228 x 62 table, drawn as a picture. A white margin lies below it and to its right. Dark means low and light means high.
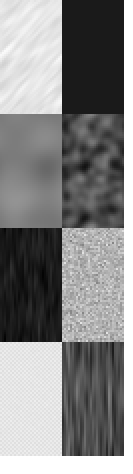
It is made of 4 by 2 panels. Panel 1,1: very high, slanting up to the right, faint in contrast. Panel 1,2: very low, flat. Panel 2,1: middling, smooth, faint in contrast. Panel 2,2: low, blotchy. Panel 3,1: very low, streaked downward, faint in contrast. Panel 3,2: high, fine-grained. Panel 4,1: very high, checkered, faint in contrast. Panel 4,2: low, streaked downward.
